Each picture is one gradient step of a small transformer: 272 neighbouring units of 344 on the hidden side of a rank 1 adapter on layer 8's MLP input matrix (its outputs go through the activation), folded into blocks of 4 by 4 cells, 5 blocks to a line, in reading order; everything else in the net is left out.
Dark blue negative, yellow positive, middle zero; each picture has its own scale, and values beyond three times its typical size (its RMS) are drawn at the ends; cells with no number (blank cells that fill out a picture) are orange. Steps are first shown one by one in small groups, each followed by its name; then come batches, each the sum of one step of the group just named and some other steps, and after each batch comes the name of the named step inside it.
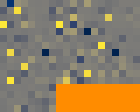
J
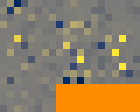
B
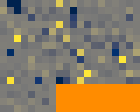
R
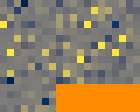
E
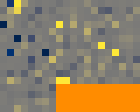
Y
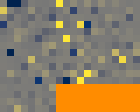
R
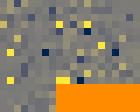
J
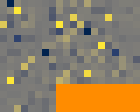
J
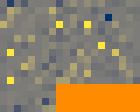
J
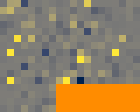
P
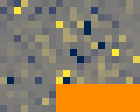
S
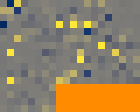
P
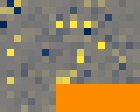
P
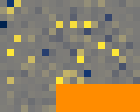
P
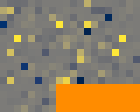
P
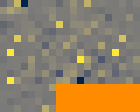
P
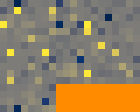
S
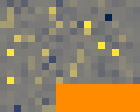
P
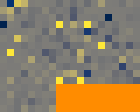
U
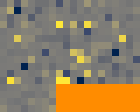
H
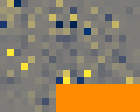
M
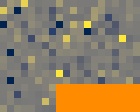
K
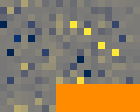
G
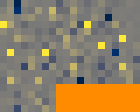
K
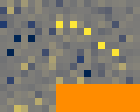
G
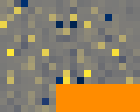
M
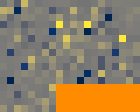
K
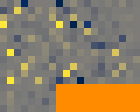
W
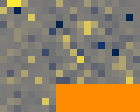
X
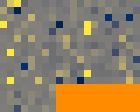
X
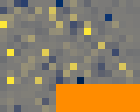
W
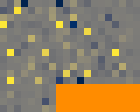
W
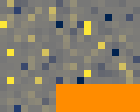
X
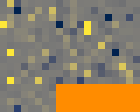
X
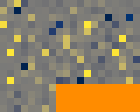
X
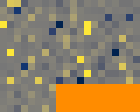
X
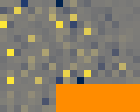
W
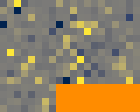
X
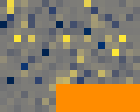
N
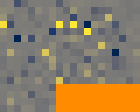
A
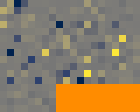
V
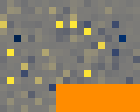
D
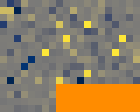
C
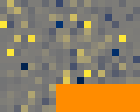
N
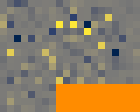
A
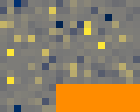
N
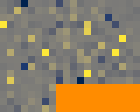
V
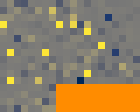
D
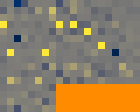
A
